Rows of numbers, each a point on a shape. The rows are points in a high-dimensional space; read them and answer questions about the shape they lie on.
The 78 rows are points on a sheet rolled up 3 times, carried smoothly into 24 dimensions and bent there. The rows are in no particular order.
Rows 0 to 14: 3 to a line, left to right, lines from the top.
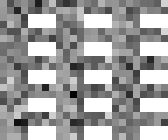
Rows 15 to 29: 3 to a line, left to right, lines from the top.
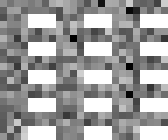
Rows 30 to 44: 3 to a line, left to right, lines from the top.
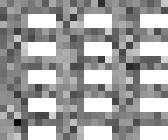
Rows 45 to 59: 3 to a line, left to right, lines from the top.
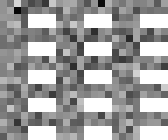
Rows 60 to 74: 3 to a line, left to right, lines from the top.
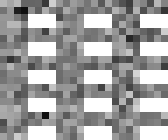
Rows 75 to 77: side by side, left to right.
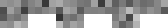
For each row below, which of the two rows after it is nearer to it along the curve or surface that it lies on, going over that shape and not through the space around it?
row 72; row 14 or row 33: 33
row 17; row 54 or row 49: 49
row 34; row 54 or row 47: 47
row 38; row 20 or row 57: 57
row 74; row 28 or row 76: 76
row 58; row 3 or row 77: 77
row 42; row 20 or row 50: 50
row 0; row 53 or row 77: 53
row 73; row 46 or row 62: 46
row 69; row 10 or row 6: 6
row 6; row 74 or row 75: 75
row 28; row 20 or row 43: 20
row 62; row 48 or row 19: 19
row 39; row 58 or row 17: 58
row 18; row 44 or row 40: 40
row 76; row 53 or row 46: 46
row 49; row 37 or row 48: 37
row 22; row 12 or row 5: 5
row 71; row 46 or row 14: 46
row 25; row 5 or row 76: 76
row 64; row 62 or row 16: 16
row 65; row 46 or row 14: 46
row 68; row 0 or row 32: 0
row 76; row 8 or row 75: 75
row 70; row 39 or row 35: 39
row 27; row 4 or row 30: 4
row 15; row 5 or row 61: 61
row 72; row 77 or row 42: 77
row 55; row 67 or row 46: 67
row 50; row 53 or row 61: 53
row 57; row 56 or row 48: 56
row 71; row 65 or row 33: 33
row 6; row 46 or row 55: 46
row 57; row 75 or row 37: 37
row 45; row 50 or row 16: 50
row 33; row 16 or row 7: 16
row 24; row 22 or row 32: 22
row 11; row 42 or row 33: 42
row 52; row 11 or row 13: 11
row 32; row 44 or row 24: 44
